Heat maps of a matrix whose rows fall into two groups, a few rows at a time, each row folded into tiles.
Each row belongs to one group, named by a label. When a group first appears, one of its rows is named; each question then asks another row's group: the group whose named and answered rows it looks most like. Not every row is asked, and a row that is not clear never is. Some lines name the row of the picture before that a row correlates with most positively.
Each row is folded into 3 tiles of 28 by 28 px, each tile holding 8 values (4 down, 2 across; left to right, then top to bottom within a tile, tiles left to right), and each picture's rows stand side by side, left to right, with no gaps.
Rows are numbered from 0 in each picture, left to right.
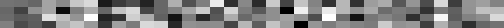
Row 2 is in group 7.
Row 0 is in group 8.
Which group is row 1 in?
8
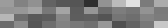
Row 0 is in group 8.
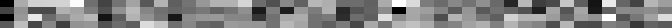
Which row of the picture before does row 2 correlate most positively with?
1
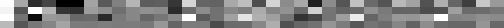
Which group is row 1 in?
7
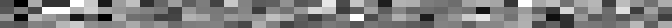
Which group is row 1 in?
7
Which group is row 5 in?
8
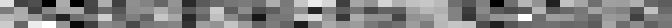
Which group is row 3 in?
8
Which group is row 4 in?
8
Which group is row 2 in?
8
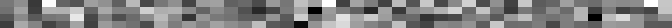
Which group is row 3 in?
8
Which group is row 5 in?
7
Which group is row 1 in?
7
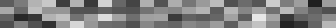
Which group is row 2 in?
7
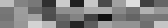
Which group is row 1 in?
7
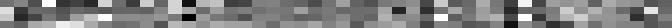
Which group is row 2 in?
7
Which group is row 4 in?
8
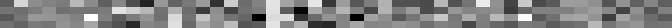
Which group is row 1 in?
8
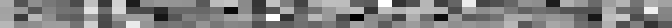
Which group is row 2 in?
8
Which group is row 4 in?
7
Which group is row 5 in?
7
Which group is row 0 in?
7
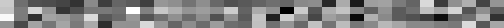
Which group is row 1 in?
8
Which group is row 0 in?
8
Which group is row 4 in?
7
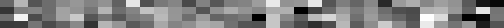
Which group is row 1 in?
7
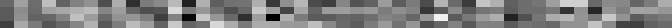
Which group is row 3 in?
7
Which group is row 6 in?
8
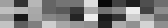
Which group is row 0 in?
7
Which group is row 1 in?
8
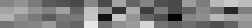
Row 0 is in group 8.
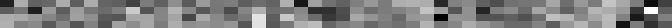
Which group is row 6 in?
8
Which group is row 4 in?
8
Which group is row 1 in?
8
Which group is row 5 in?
7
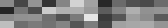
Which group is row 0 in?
8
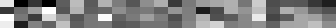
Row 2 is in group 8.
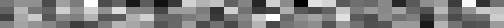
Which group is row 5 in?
7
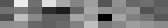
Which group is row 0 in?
8
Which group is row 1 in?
7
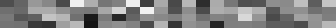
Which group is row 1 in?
7
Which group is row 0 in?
8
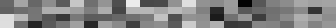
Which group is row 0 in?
8
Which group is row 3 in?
8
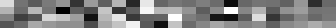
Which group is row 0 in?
8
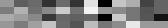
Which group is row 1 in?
7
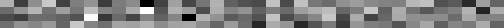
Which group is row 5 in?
8
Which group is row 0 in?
7
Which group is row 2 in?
7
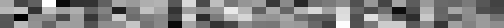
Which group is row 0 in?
7
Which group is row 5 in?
8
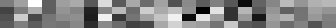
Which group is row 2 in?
7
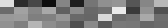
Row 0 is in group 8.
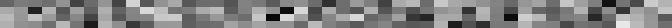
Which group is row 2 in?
8
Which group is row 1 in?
7
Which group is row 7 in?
8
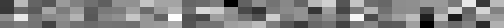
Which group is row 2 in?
8
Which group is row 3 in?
8
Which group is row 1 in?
8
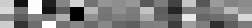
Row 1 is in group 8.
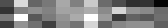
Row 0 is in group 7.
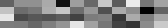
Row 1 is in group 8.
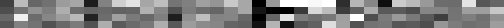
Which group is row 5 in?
7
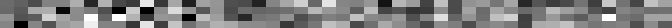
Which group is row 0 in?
8
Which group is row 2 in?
7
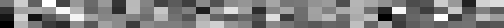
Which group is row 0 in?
7
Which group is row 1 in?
7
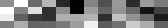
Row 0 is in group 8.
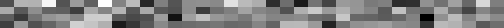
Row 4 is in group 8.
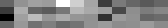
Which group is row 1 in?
7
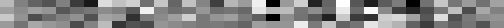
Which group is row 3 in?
7
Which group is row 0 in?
8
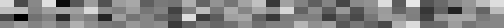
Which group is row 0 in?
7
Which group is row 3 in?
7
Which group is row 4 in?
8
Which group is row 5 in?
8
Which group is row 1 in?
7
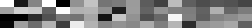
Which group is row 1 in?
7
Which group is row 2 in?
8
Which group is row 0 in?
7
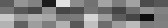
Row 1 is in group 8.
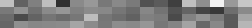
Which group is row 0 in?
7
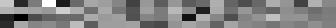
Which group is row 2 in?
7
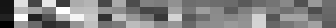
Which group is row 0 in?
7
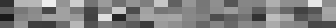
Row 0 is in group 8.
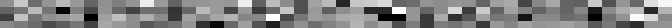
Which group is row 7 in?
8
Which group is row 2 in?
8
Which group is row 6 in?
7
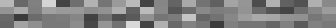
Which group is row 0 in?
7
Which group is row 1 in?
7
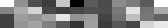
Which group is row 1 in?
8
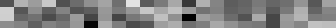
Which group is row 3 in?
8
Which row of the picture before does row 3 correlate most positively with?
1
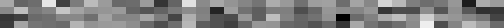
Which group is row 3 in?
8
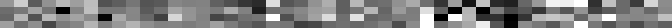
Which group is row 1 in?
7
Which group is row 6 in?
8
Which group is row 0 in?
8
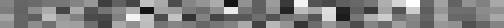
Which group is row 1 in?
8
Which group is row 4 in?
8
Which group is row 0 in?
8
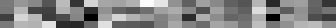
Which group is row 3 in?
7
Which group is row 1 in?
8
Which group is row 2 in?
7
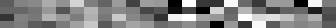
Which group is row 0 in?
8
